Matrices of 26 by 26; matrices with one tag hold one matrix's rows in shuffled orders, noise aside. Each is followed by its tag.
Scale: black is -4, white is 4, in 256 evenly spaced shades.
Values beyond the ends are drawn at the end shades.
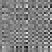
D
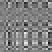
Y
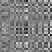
D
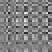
Y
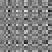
Y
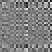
D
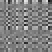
Y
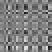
Y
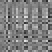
Y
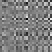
D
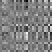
D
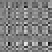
Y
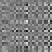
D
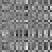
D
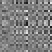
D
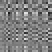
Y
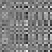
D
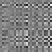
D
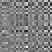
D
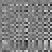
D
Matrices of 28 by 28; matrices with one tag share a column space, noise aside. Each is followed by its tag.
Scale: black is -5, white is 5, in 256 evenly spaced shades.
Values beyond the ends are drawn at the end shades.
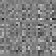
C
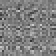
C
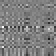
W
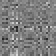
W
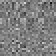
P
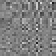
P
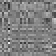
P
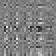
W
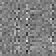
C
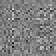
C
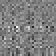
W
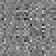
C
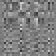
P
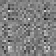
C
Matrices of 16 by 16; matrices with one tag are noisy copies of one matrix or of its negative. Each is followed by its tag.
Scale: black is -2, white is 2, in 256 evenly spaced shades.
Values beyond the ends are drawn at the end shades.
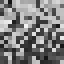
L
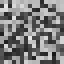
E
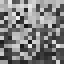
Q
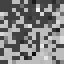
Q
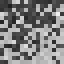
Q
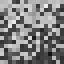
Q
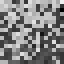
Q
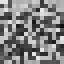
E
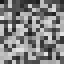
E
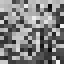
Q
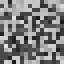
E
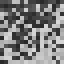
Q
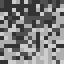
Q
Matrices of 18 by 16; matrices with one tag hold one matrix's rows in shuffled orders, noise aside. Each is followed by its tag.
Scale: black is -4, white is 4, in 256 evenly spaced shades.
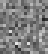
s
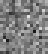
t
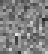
s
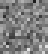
t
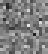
t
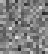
s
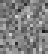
s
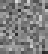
s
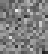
s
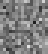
t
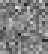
s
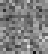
t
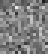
s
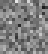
s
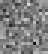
t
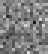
t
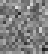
s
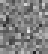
t
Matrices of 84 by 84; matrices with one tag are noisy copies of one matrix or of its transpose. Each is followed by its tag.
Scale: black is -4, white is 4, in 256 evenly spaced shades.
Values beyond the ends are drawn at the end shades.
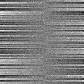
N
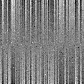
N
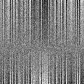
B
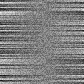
N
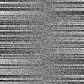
N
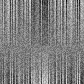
B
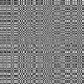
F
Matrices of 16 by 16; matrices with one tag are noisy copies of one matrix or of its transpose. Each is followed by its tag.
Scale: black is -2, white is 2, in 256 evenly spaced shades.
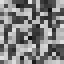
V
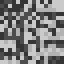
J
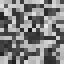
V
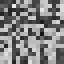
J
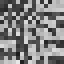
J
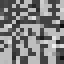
J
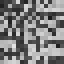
J
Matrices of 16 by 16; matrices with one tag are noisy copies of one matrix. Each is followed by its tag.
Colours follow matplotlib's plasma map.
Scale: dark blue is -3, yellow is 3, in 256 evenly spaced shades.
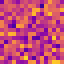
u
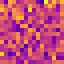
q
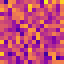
q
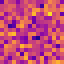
u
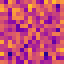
q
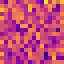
q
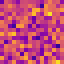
u
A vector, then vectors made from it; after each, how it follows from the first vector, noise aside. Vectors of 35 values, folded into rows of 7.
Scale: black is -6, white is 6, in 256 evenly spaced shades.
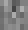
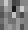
scaled up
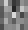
scaled up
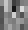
scaled up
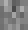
copied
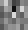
scaled up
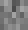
copied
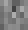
copied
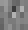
copied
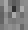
copied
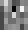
scaled up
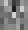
scaled up
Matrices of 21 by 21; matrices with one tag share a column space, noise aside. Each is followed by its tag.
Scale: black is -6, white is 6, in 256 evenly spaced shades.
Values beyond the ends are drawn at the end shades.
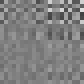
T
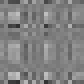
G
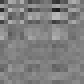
T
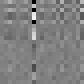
T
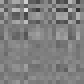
T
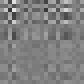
T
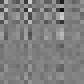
T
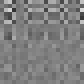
T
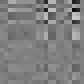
T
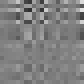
T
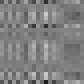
G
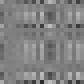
G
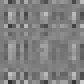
G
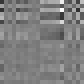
T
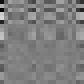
T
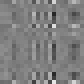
G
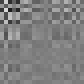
T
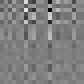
T
